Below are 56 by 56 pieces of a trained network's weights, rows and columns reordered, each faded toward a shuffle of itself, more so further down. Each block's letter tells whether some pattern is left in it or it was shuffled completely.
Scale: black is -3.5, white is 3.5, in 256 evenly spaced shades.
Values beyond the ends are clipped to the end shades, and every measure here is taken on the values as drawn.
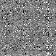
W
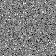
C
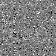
W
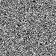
C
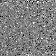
W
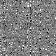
W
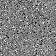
C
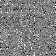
W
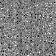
W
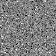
W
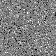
C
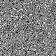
C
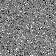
C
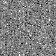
W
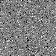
W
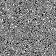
C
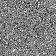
C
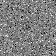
C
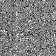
W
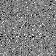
W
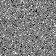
C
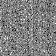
W
